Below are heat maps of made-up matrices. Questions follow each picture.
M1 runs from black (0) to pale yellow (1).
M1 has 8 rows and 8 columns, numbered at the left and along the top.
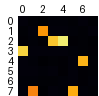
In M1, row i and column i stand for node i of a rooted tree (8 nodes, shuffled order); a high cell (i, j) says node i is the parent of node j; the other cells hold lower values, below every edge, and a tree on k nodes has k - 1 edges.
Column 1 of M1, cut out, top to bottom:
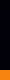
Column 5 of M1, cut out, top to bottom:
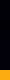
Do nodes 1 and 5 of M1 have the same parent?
yes
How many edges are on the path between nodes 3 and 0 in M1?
1
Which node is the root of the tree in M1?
7
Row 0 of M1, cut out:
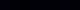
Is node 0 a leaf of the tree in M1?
yes
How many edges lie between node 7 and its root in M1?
0
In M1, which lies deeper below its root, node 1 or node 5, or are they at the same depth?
the same depth
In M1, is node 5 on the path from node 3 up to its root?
no
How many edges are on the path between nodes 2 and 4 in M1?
1
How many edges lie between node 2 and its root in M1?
2
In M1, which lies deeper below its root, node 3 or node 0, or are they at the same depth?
node 0
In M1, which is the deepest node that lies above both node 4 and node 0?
2
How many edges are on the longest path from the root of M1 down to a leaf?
4
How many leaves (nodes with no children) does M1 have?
3
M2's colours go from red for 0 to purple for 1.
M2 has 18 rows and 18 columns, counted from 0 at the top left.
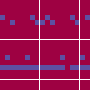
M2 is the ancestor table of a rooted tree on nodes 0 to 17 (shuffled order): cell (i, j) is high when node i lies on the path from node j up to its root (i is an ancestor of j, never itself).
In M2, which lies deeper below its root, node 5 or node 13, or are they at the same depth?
node 5
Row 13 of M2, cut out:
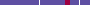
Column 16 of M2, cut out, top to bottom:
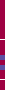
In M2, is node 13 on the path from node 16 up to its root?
yes
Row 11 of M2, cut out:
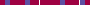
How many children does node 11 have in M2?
4
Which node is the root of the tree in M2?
13
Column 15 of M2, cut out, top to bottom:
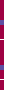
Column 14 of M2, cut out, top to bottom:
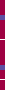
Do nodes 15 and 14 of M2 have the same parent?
no
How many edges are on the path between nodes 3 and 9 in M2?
1
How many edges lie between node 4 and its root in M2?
1
